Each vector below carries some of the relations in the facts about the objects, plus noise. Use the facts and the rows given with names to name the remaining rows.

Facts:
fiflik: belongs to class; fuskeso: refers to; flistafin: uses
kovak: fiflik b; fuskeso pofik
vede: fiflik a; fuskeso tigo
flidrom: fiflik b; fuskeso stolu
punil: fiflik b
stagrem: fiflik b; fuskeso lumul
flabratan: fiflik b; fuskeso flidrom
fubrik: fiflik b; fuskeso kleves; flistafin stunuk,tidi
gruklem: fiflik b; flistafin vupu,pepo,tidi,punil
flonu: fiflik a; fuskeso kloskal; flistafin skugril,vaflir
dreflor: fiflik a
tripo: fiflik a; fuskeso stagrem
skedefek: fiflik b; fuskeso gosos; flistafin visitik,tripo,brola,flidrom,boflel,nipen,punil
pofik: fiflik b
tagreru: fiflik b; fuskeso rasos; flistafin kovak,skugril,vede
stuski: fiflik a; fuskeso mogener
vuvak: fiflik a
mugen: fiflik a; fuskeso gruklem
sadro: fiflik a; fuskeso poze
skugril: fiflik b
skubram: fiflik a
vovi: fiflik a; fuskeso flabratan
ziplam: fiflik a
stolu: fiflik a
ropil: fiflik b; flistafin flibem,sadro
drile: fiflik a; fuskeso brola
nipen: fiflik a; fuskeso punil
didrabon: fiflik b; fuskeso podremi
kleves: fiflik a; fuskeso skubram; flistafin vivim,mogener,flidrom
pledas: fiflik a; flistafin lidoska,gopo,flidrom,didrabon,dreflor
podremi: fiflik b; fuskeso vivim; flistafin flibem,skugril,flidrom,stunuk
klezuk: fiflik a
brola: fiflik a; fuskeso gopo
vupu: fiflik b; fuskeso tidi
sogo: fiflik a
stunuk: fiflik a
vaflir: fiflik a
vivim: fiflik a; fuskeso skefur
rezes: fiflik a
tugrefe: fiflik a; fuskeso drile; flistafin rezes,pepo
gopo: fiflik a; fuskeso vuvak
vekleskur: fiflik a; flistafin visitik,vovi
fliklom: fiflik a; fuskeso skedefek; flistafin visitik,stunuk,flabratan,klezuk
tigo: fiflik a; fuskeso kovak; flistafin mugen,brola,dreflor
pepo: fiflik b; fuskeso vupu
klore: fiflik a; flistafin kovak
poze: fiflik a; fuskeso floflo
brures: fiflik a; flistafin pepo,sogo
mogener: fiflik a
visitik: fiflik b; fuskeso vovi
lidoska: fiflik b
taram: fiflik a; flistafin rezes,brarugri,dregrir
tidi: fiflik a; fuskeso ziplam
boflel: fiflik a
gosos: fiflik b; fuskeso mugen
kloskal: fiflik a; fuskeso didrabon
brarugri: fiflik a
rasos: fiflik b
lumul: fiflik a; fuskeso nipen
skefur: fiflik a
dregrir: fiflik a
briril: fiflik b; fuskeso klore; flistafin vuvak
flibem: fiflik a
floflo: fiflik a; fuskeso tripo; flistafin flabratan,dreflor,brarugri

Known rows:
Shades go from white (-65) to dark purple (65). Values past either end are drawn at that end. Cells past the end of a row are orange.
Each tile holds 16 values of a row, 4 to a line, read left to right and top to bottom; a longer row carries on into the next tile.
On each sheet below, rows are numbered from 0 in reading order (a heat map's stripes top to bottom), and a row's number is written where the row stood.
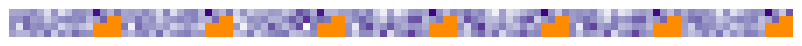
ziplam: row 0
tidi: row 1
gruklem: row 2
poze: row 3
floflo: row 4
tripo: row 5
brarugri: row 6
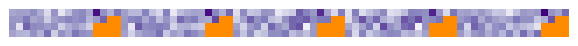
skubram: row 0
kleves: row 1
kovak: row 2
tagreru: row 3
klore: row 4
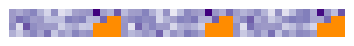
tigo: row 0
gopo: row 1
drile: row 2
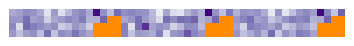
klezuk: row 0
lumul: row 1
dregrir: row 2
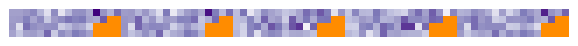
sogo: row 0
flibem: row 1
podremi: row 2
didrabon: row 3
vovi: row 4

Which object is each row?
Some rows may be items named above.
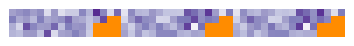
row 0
kloskal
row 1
flabratan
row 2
flabratan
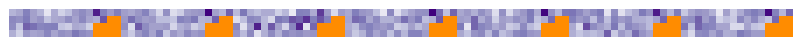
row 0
vekleskur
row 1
tigo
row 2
punil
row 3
taram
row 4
stunuk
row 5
skefur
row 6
fliklom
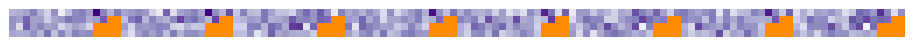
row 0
stolu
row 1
tugrefe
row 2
didrabon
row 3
stunuk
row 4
flonu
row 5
visitik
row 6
vivim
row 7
flidrom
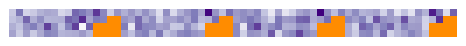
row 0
ropil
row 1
stunuk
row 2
tripo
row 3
flonu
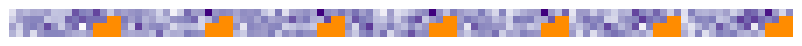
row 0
skedefek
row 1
vuvak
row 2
brures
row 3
floflo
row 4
pledas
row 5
visitik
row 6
pepo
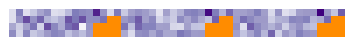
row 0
tagreru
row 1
fliklom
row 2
dreflor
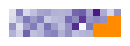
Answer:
fubrik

